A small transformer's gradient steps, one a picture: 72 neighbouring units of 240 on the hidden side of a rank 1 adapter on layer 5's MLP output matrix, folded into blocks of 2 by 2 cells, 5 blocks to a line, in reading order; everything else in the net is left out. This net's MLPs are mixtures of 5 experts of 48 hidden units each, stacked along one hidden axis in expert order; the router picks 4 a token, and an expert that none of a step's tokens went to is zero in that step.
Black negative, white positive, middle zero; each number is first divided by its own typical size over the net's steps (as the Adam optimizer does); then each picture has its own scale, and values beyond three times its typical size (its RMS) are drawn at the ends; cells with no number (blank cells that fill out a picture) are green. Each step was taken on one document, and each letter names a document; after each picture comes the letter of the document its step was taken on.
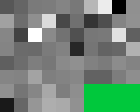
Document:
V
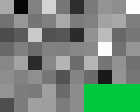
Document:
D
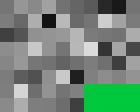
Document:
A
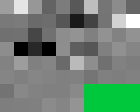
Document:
V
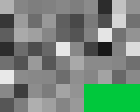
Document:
A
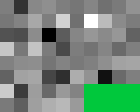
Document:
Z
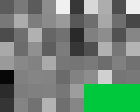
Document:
V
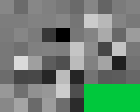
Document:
Z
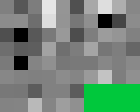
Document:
A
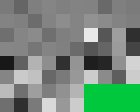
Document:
Z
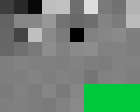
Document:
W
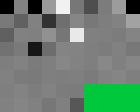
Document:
W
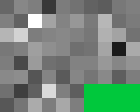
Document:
A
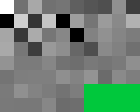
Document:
V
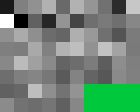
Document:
D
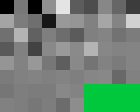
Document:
W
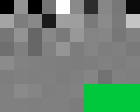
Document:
W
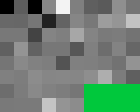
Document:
W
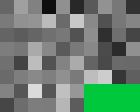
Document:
D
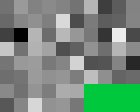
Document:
A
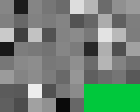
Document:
D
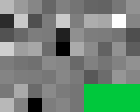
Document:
A
